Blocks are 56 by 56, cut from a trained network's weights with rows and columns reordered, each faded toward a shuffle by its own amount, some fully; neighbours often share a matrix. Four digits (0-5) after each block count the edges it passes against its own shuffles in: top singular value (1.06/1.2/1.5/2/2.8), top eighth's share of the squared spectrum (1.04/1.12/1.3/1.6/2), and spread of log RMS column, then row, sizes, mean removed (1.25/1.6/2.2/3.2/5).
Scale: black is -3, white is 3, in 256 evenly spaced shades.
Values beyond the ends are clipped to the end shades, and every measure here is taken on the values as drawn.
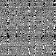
3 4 3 0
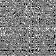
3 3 3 1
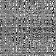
3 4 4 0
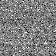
1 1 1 0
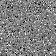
0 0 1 0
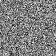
0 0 0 0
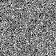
0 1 0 0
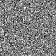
2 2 0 0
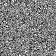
0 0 0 0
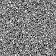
0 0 0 0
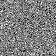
1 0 0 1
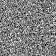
1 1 0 0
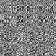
4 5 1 3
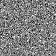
1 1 0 0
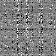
3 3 3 0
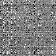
2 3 3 0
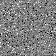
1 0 0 0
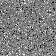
0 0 0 0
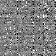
2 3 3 0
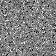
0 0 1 0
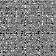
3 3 3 1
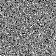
0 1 0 0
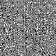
2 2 1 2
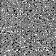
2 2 0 2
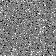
0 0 0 0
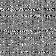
2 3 0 3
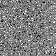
0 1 0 1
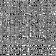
2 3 0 3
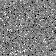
0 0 0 0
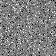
0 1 0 0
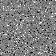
0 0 0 0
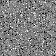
1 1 0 1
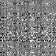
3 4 0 4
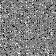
1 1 0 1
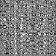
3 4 0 4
